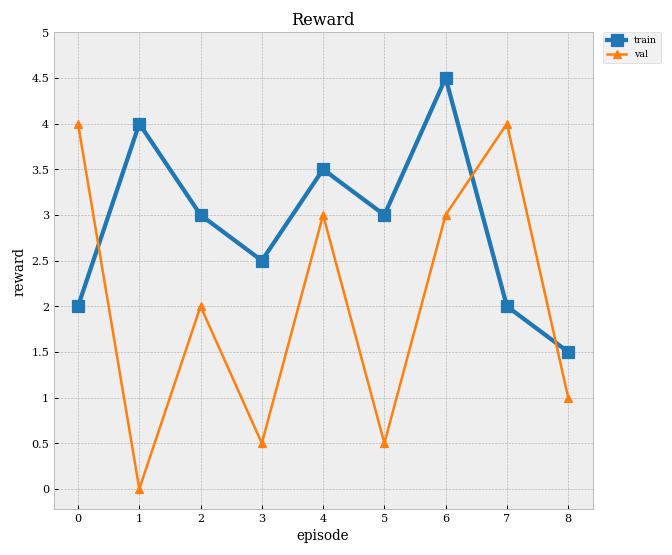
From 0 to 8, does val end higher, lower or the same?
lower
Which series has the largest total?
train
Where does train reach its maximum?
6
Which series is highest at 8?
train
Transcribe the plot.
Title: Reward
x-axis: episode, ticks 0 1 2 3 4 5 6 7 8
y-axis: reward, ticks 0 0.5 1 1.5 2 2.5 3 3.5 4 4.5 5
Legend: train, val
Values:
train: 2 4 3 2.5 3.5 3 4.5 2 1.5
val: 4 0 2 0.5 3 0.5 3 4 1
